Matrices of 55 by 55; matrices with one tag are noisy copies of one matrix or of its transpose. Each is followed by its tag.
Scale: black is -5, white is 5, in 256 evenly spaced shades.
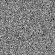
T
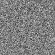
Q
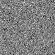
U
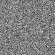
T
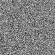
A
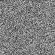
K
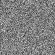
K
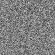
Q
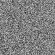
A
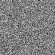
A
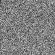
K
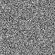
U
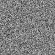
Q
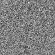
Q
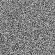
A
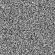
U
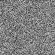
K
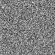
U
